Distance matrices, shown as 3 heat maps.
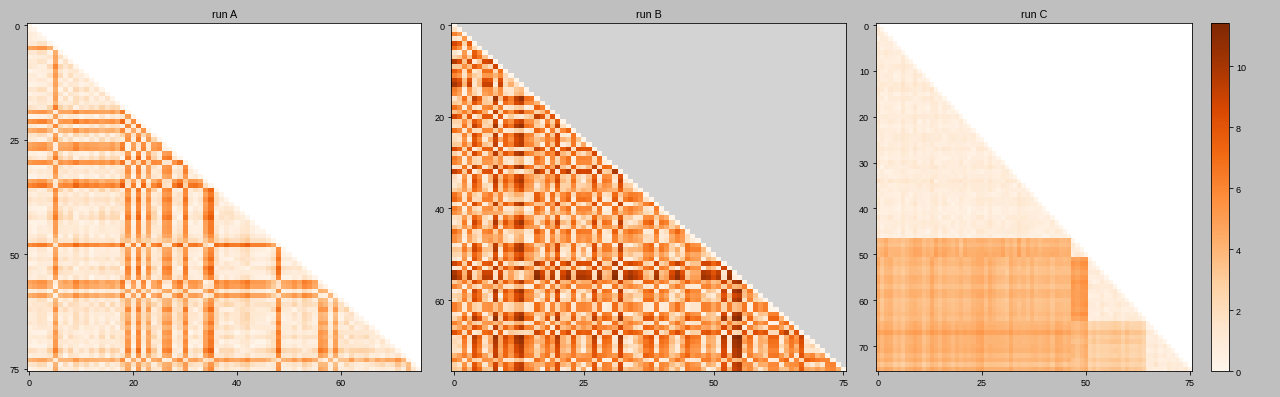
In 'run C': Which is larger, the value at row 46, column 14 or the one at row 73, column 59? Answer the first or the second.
the second
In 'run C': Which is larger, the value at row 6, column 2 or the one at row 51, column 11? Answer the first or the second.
the second
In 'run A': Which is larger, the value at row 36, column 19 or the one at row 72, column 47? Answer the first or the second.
the first
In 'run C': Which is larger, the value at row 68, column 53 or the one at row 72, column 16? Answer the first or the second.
the second
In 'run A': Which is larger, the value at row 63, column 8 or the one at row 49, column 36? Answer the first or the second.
the second
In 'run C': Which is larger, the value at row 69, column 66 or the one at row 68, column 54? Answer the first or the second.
the second
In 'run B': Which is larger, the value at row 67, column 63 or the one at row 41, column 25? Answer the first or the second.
the first
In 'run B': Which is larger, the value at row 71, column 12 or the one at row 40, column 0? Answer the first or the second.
the first
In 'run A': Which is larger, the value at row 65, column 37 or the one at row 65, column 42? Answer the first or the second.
the second
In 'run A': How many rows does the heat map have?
76
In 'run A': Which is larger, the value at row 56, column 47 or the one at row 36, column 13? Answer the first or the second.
the first
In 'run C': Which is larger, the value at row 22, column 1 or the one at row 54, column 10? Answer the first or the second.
the second
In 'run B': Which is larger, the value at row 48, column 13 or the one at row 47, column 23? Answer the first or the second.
the first
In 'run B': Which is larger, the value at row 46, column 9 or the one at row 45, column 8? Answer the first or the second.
the first
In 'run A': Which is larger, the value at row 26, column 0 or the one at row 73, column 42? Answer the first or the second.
the second
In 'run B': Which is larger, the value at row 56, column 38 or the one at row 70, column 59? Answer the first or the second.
the first
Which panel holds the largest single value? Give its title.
run B
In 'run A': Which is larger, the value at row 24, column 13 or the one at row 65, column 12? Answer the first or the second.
the first
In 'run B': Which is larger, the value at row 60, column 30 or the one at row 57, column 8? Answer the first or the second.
the first
